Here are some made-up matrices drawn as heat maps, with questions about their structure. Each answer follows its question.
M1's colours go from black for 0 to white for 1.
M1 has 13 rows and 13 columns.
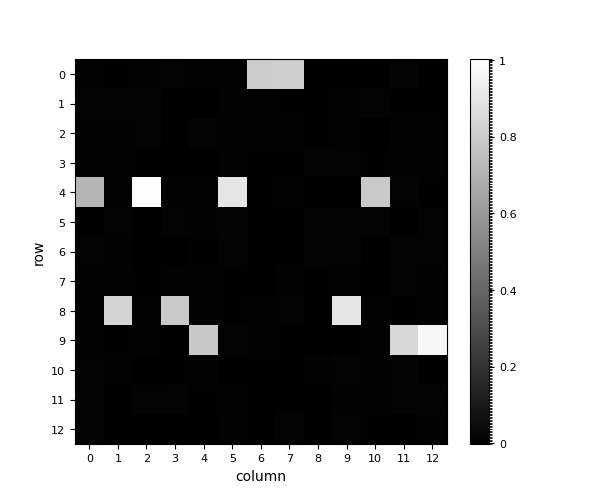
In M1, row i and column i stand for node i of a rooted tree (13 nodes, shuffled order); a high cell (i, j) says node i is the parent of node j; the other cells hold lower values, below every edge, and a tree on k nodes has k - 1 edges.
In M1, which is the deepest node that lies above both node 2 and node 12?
9
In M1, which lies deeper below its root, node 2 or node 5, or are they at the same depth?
the same depth
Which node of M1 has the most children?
4
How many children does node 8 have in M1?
3
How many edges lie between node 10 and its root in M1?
3
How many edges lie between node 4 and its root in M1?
2
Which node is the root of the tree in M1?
8
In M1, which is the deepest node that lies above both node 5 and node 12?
9
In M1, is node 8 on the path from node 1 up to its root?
yes
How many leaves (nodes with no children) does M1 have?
9
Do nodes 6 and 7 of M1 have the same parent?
yes
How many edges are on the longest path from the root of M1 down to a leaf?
4
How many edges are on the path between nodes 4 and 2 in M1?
1
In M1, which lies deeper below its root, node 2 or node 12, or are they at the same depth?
node 2
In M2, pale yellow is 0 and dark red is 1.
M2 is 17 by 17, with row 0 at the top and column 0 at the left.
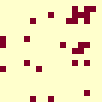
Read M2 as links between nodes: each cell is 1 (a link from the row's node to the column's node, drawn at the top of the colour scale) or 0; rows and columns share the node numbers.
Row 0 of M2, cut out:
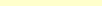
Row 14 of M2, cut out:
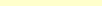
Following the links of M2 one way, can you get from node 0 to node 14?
no
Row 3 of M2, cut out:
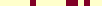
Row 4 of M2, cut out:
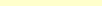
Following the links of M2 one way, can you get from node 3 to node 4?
yes
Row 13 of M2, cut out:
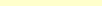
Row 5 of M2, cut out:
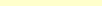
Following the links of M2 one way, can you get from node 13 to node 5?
no
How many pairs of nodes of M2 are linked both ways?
0
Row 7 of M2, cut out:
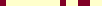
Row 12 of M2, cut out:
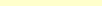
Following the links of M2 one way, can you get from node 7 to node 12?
yes
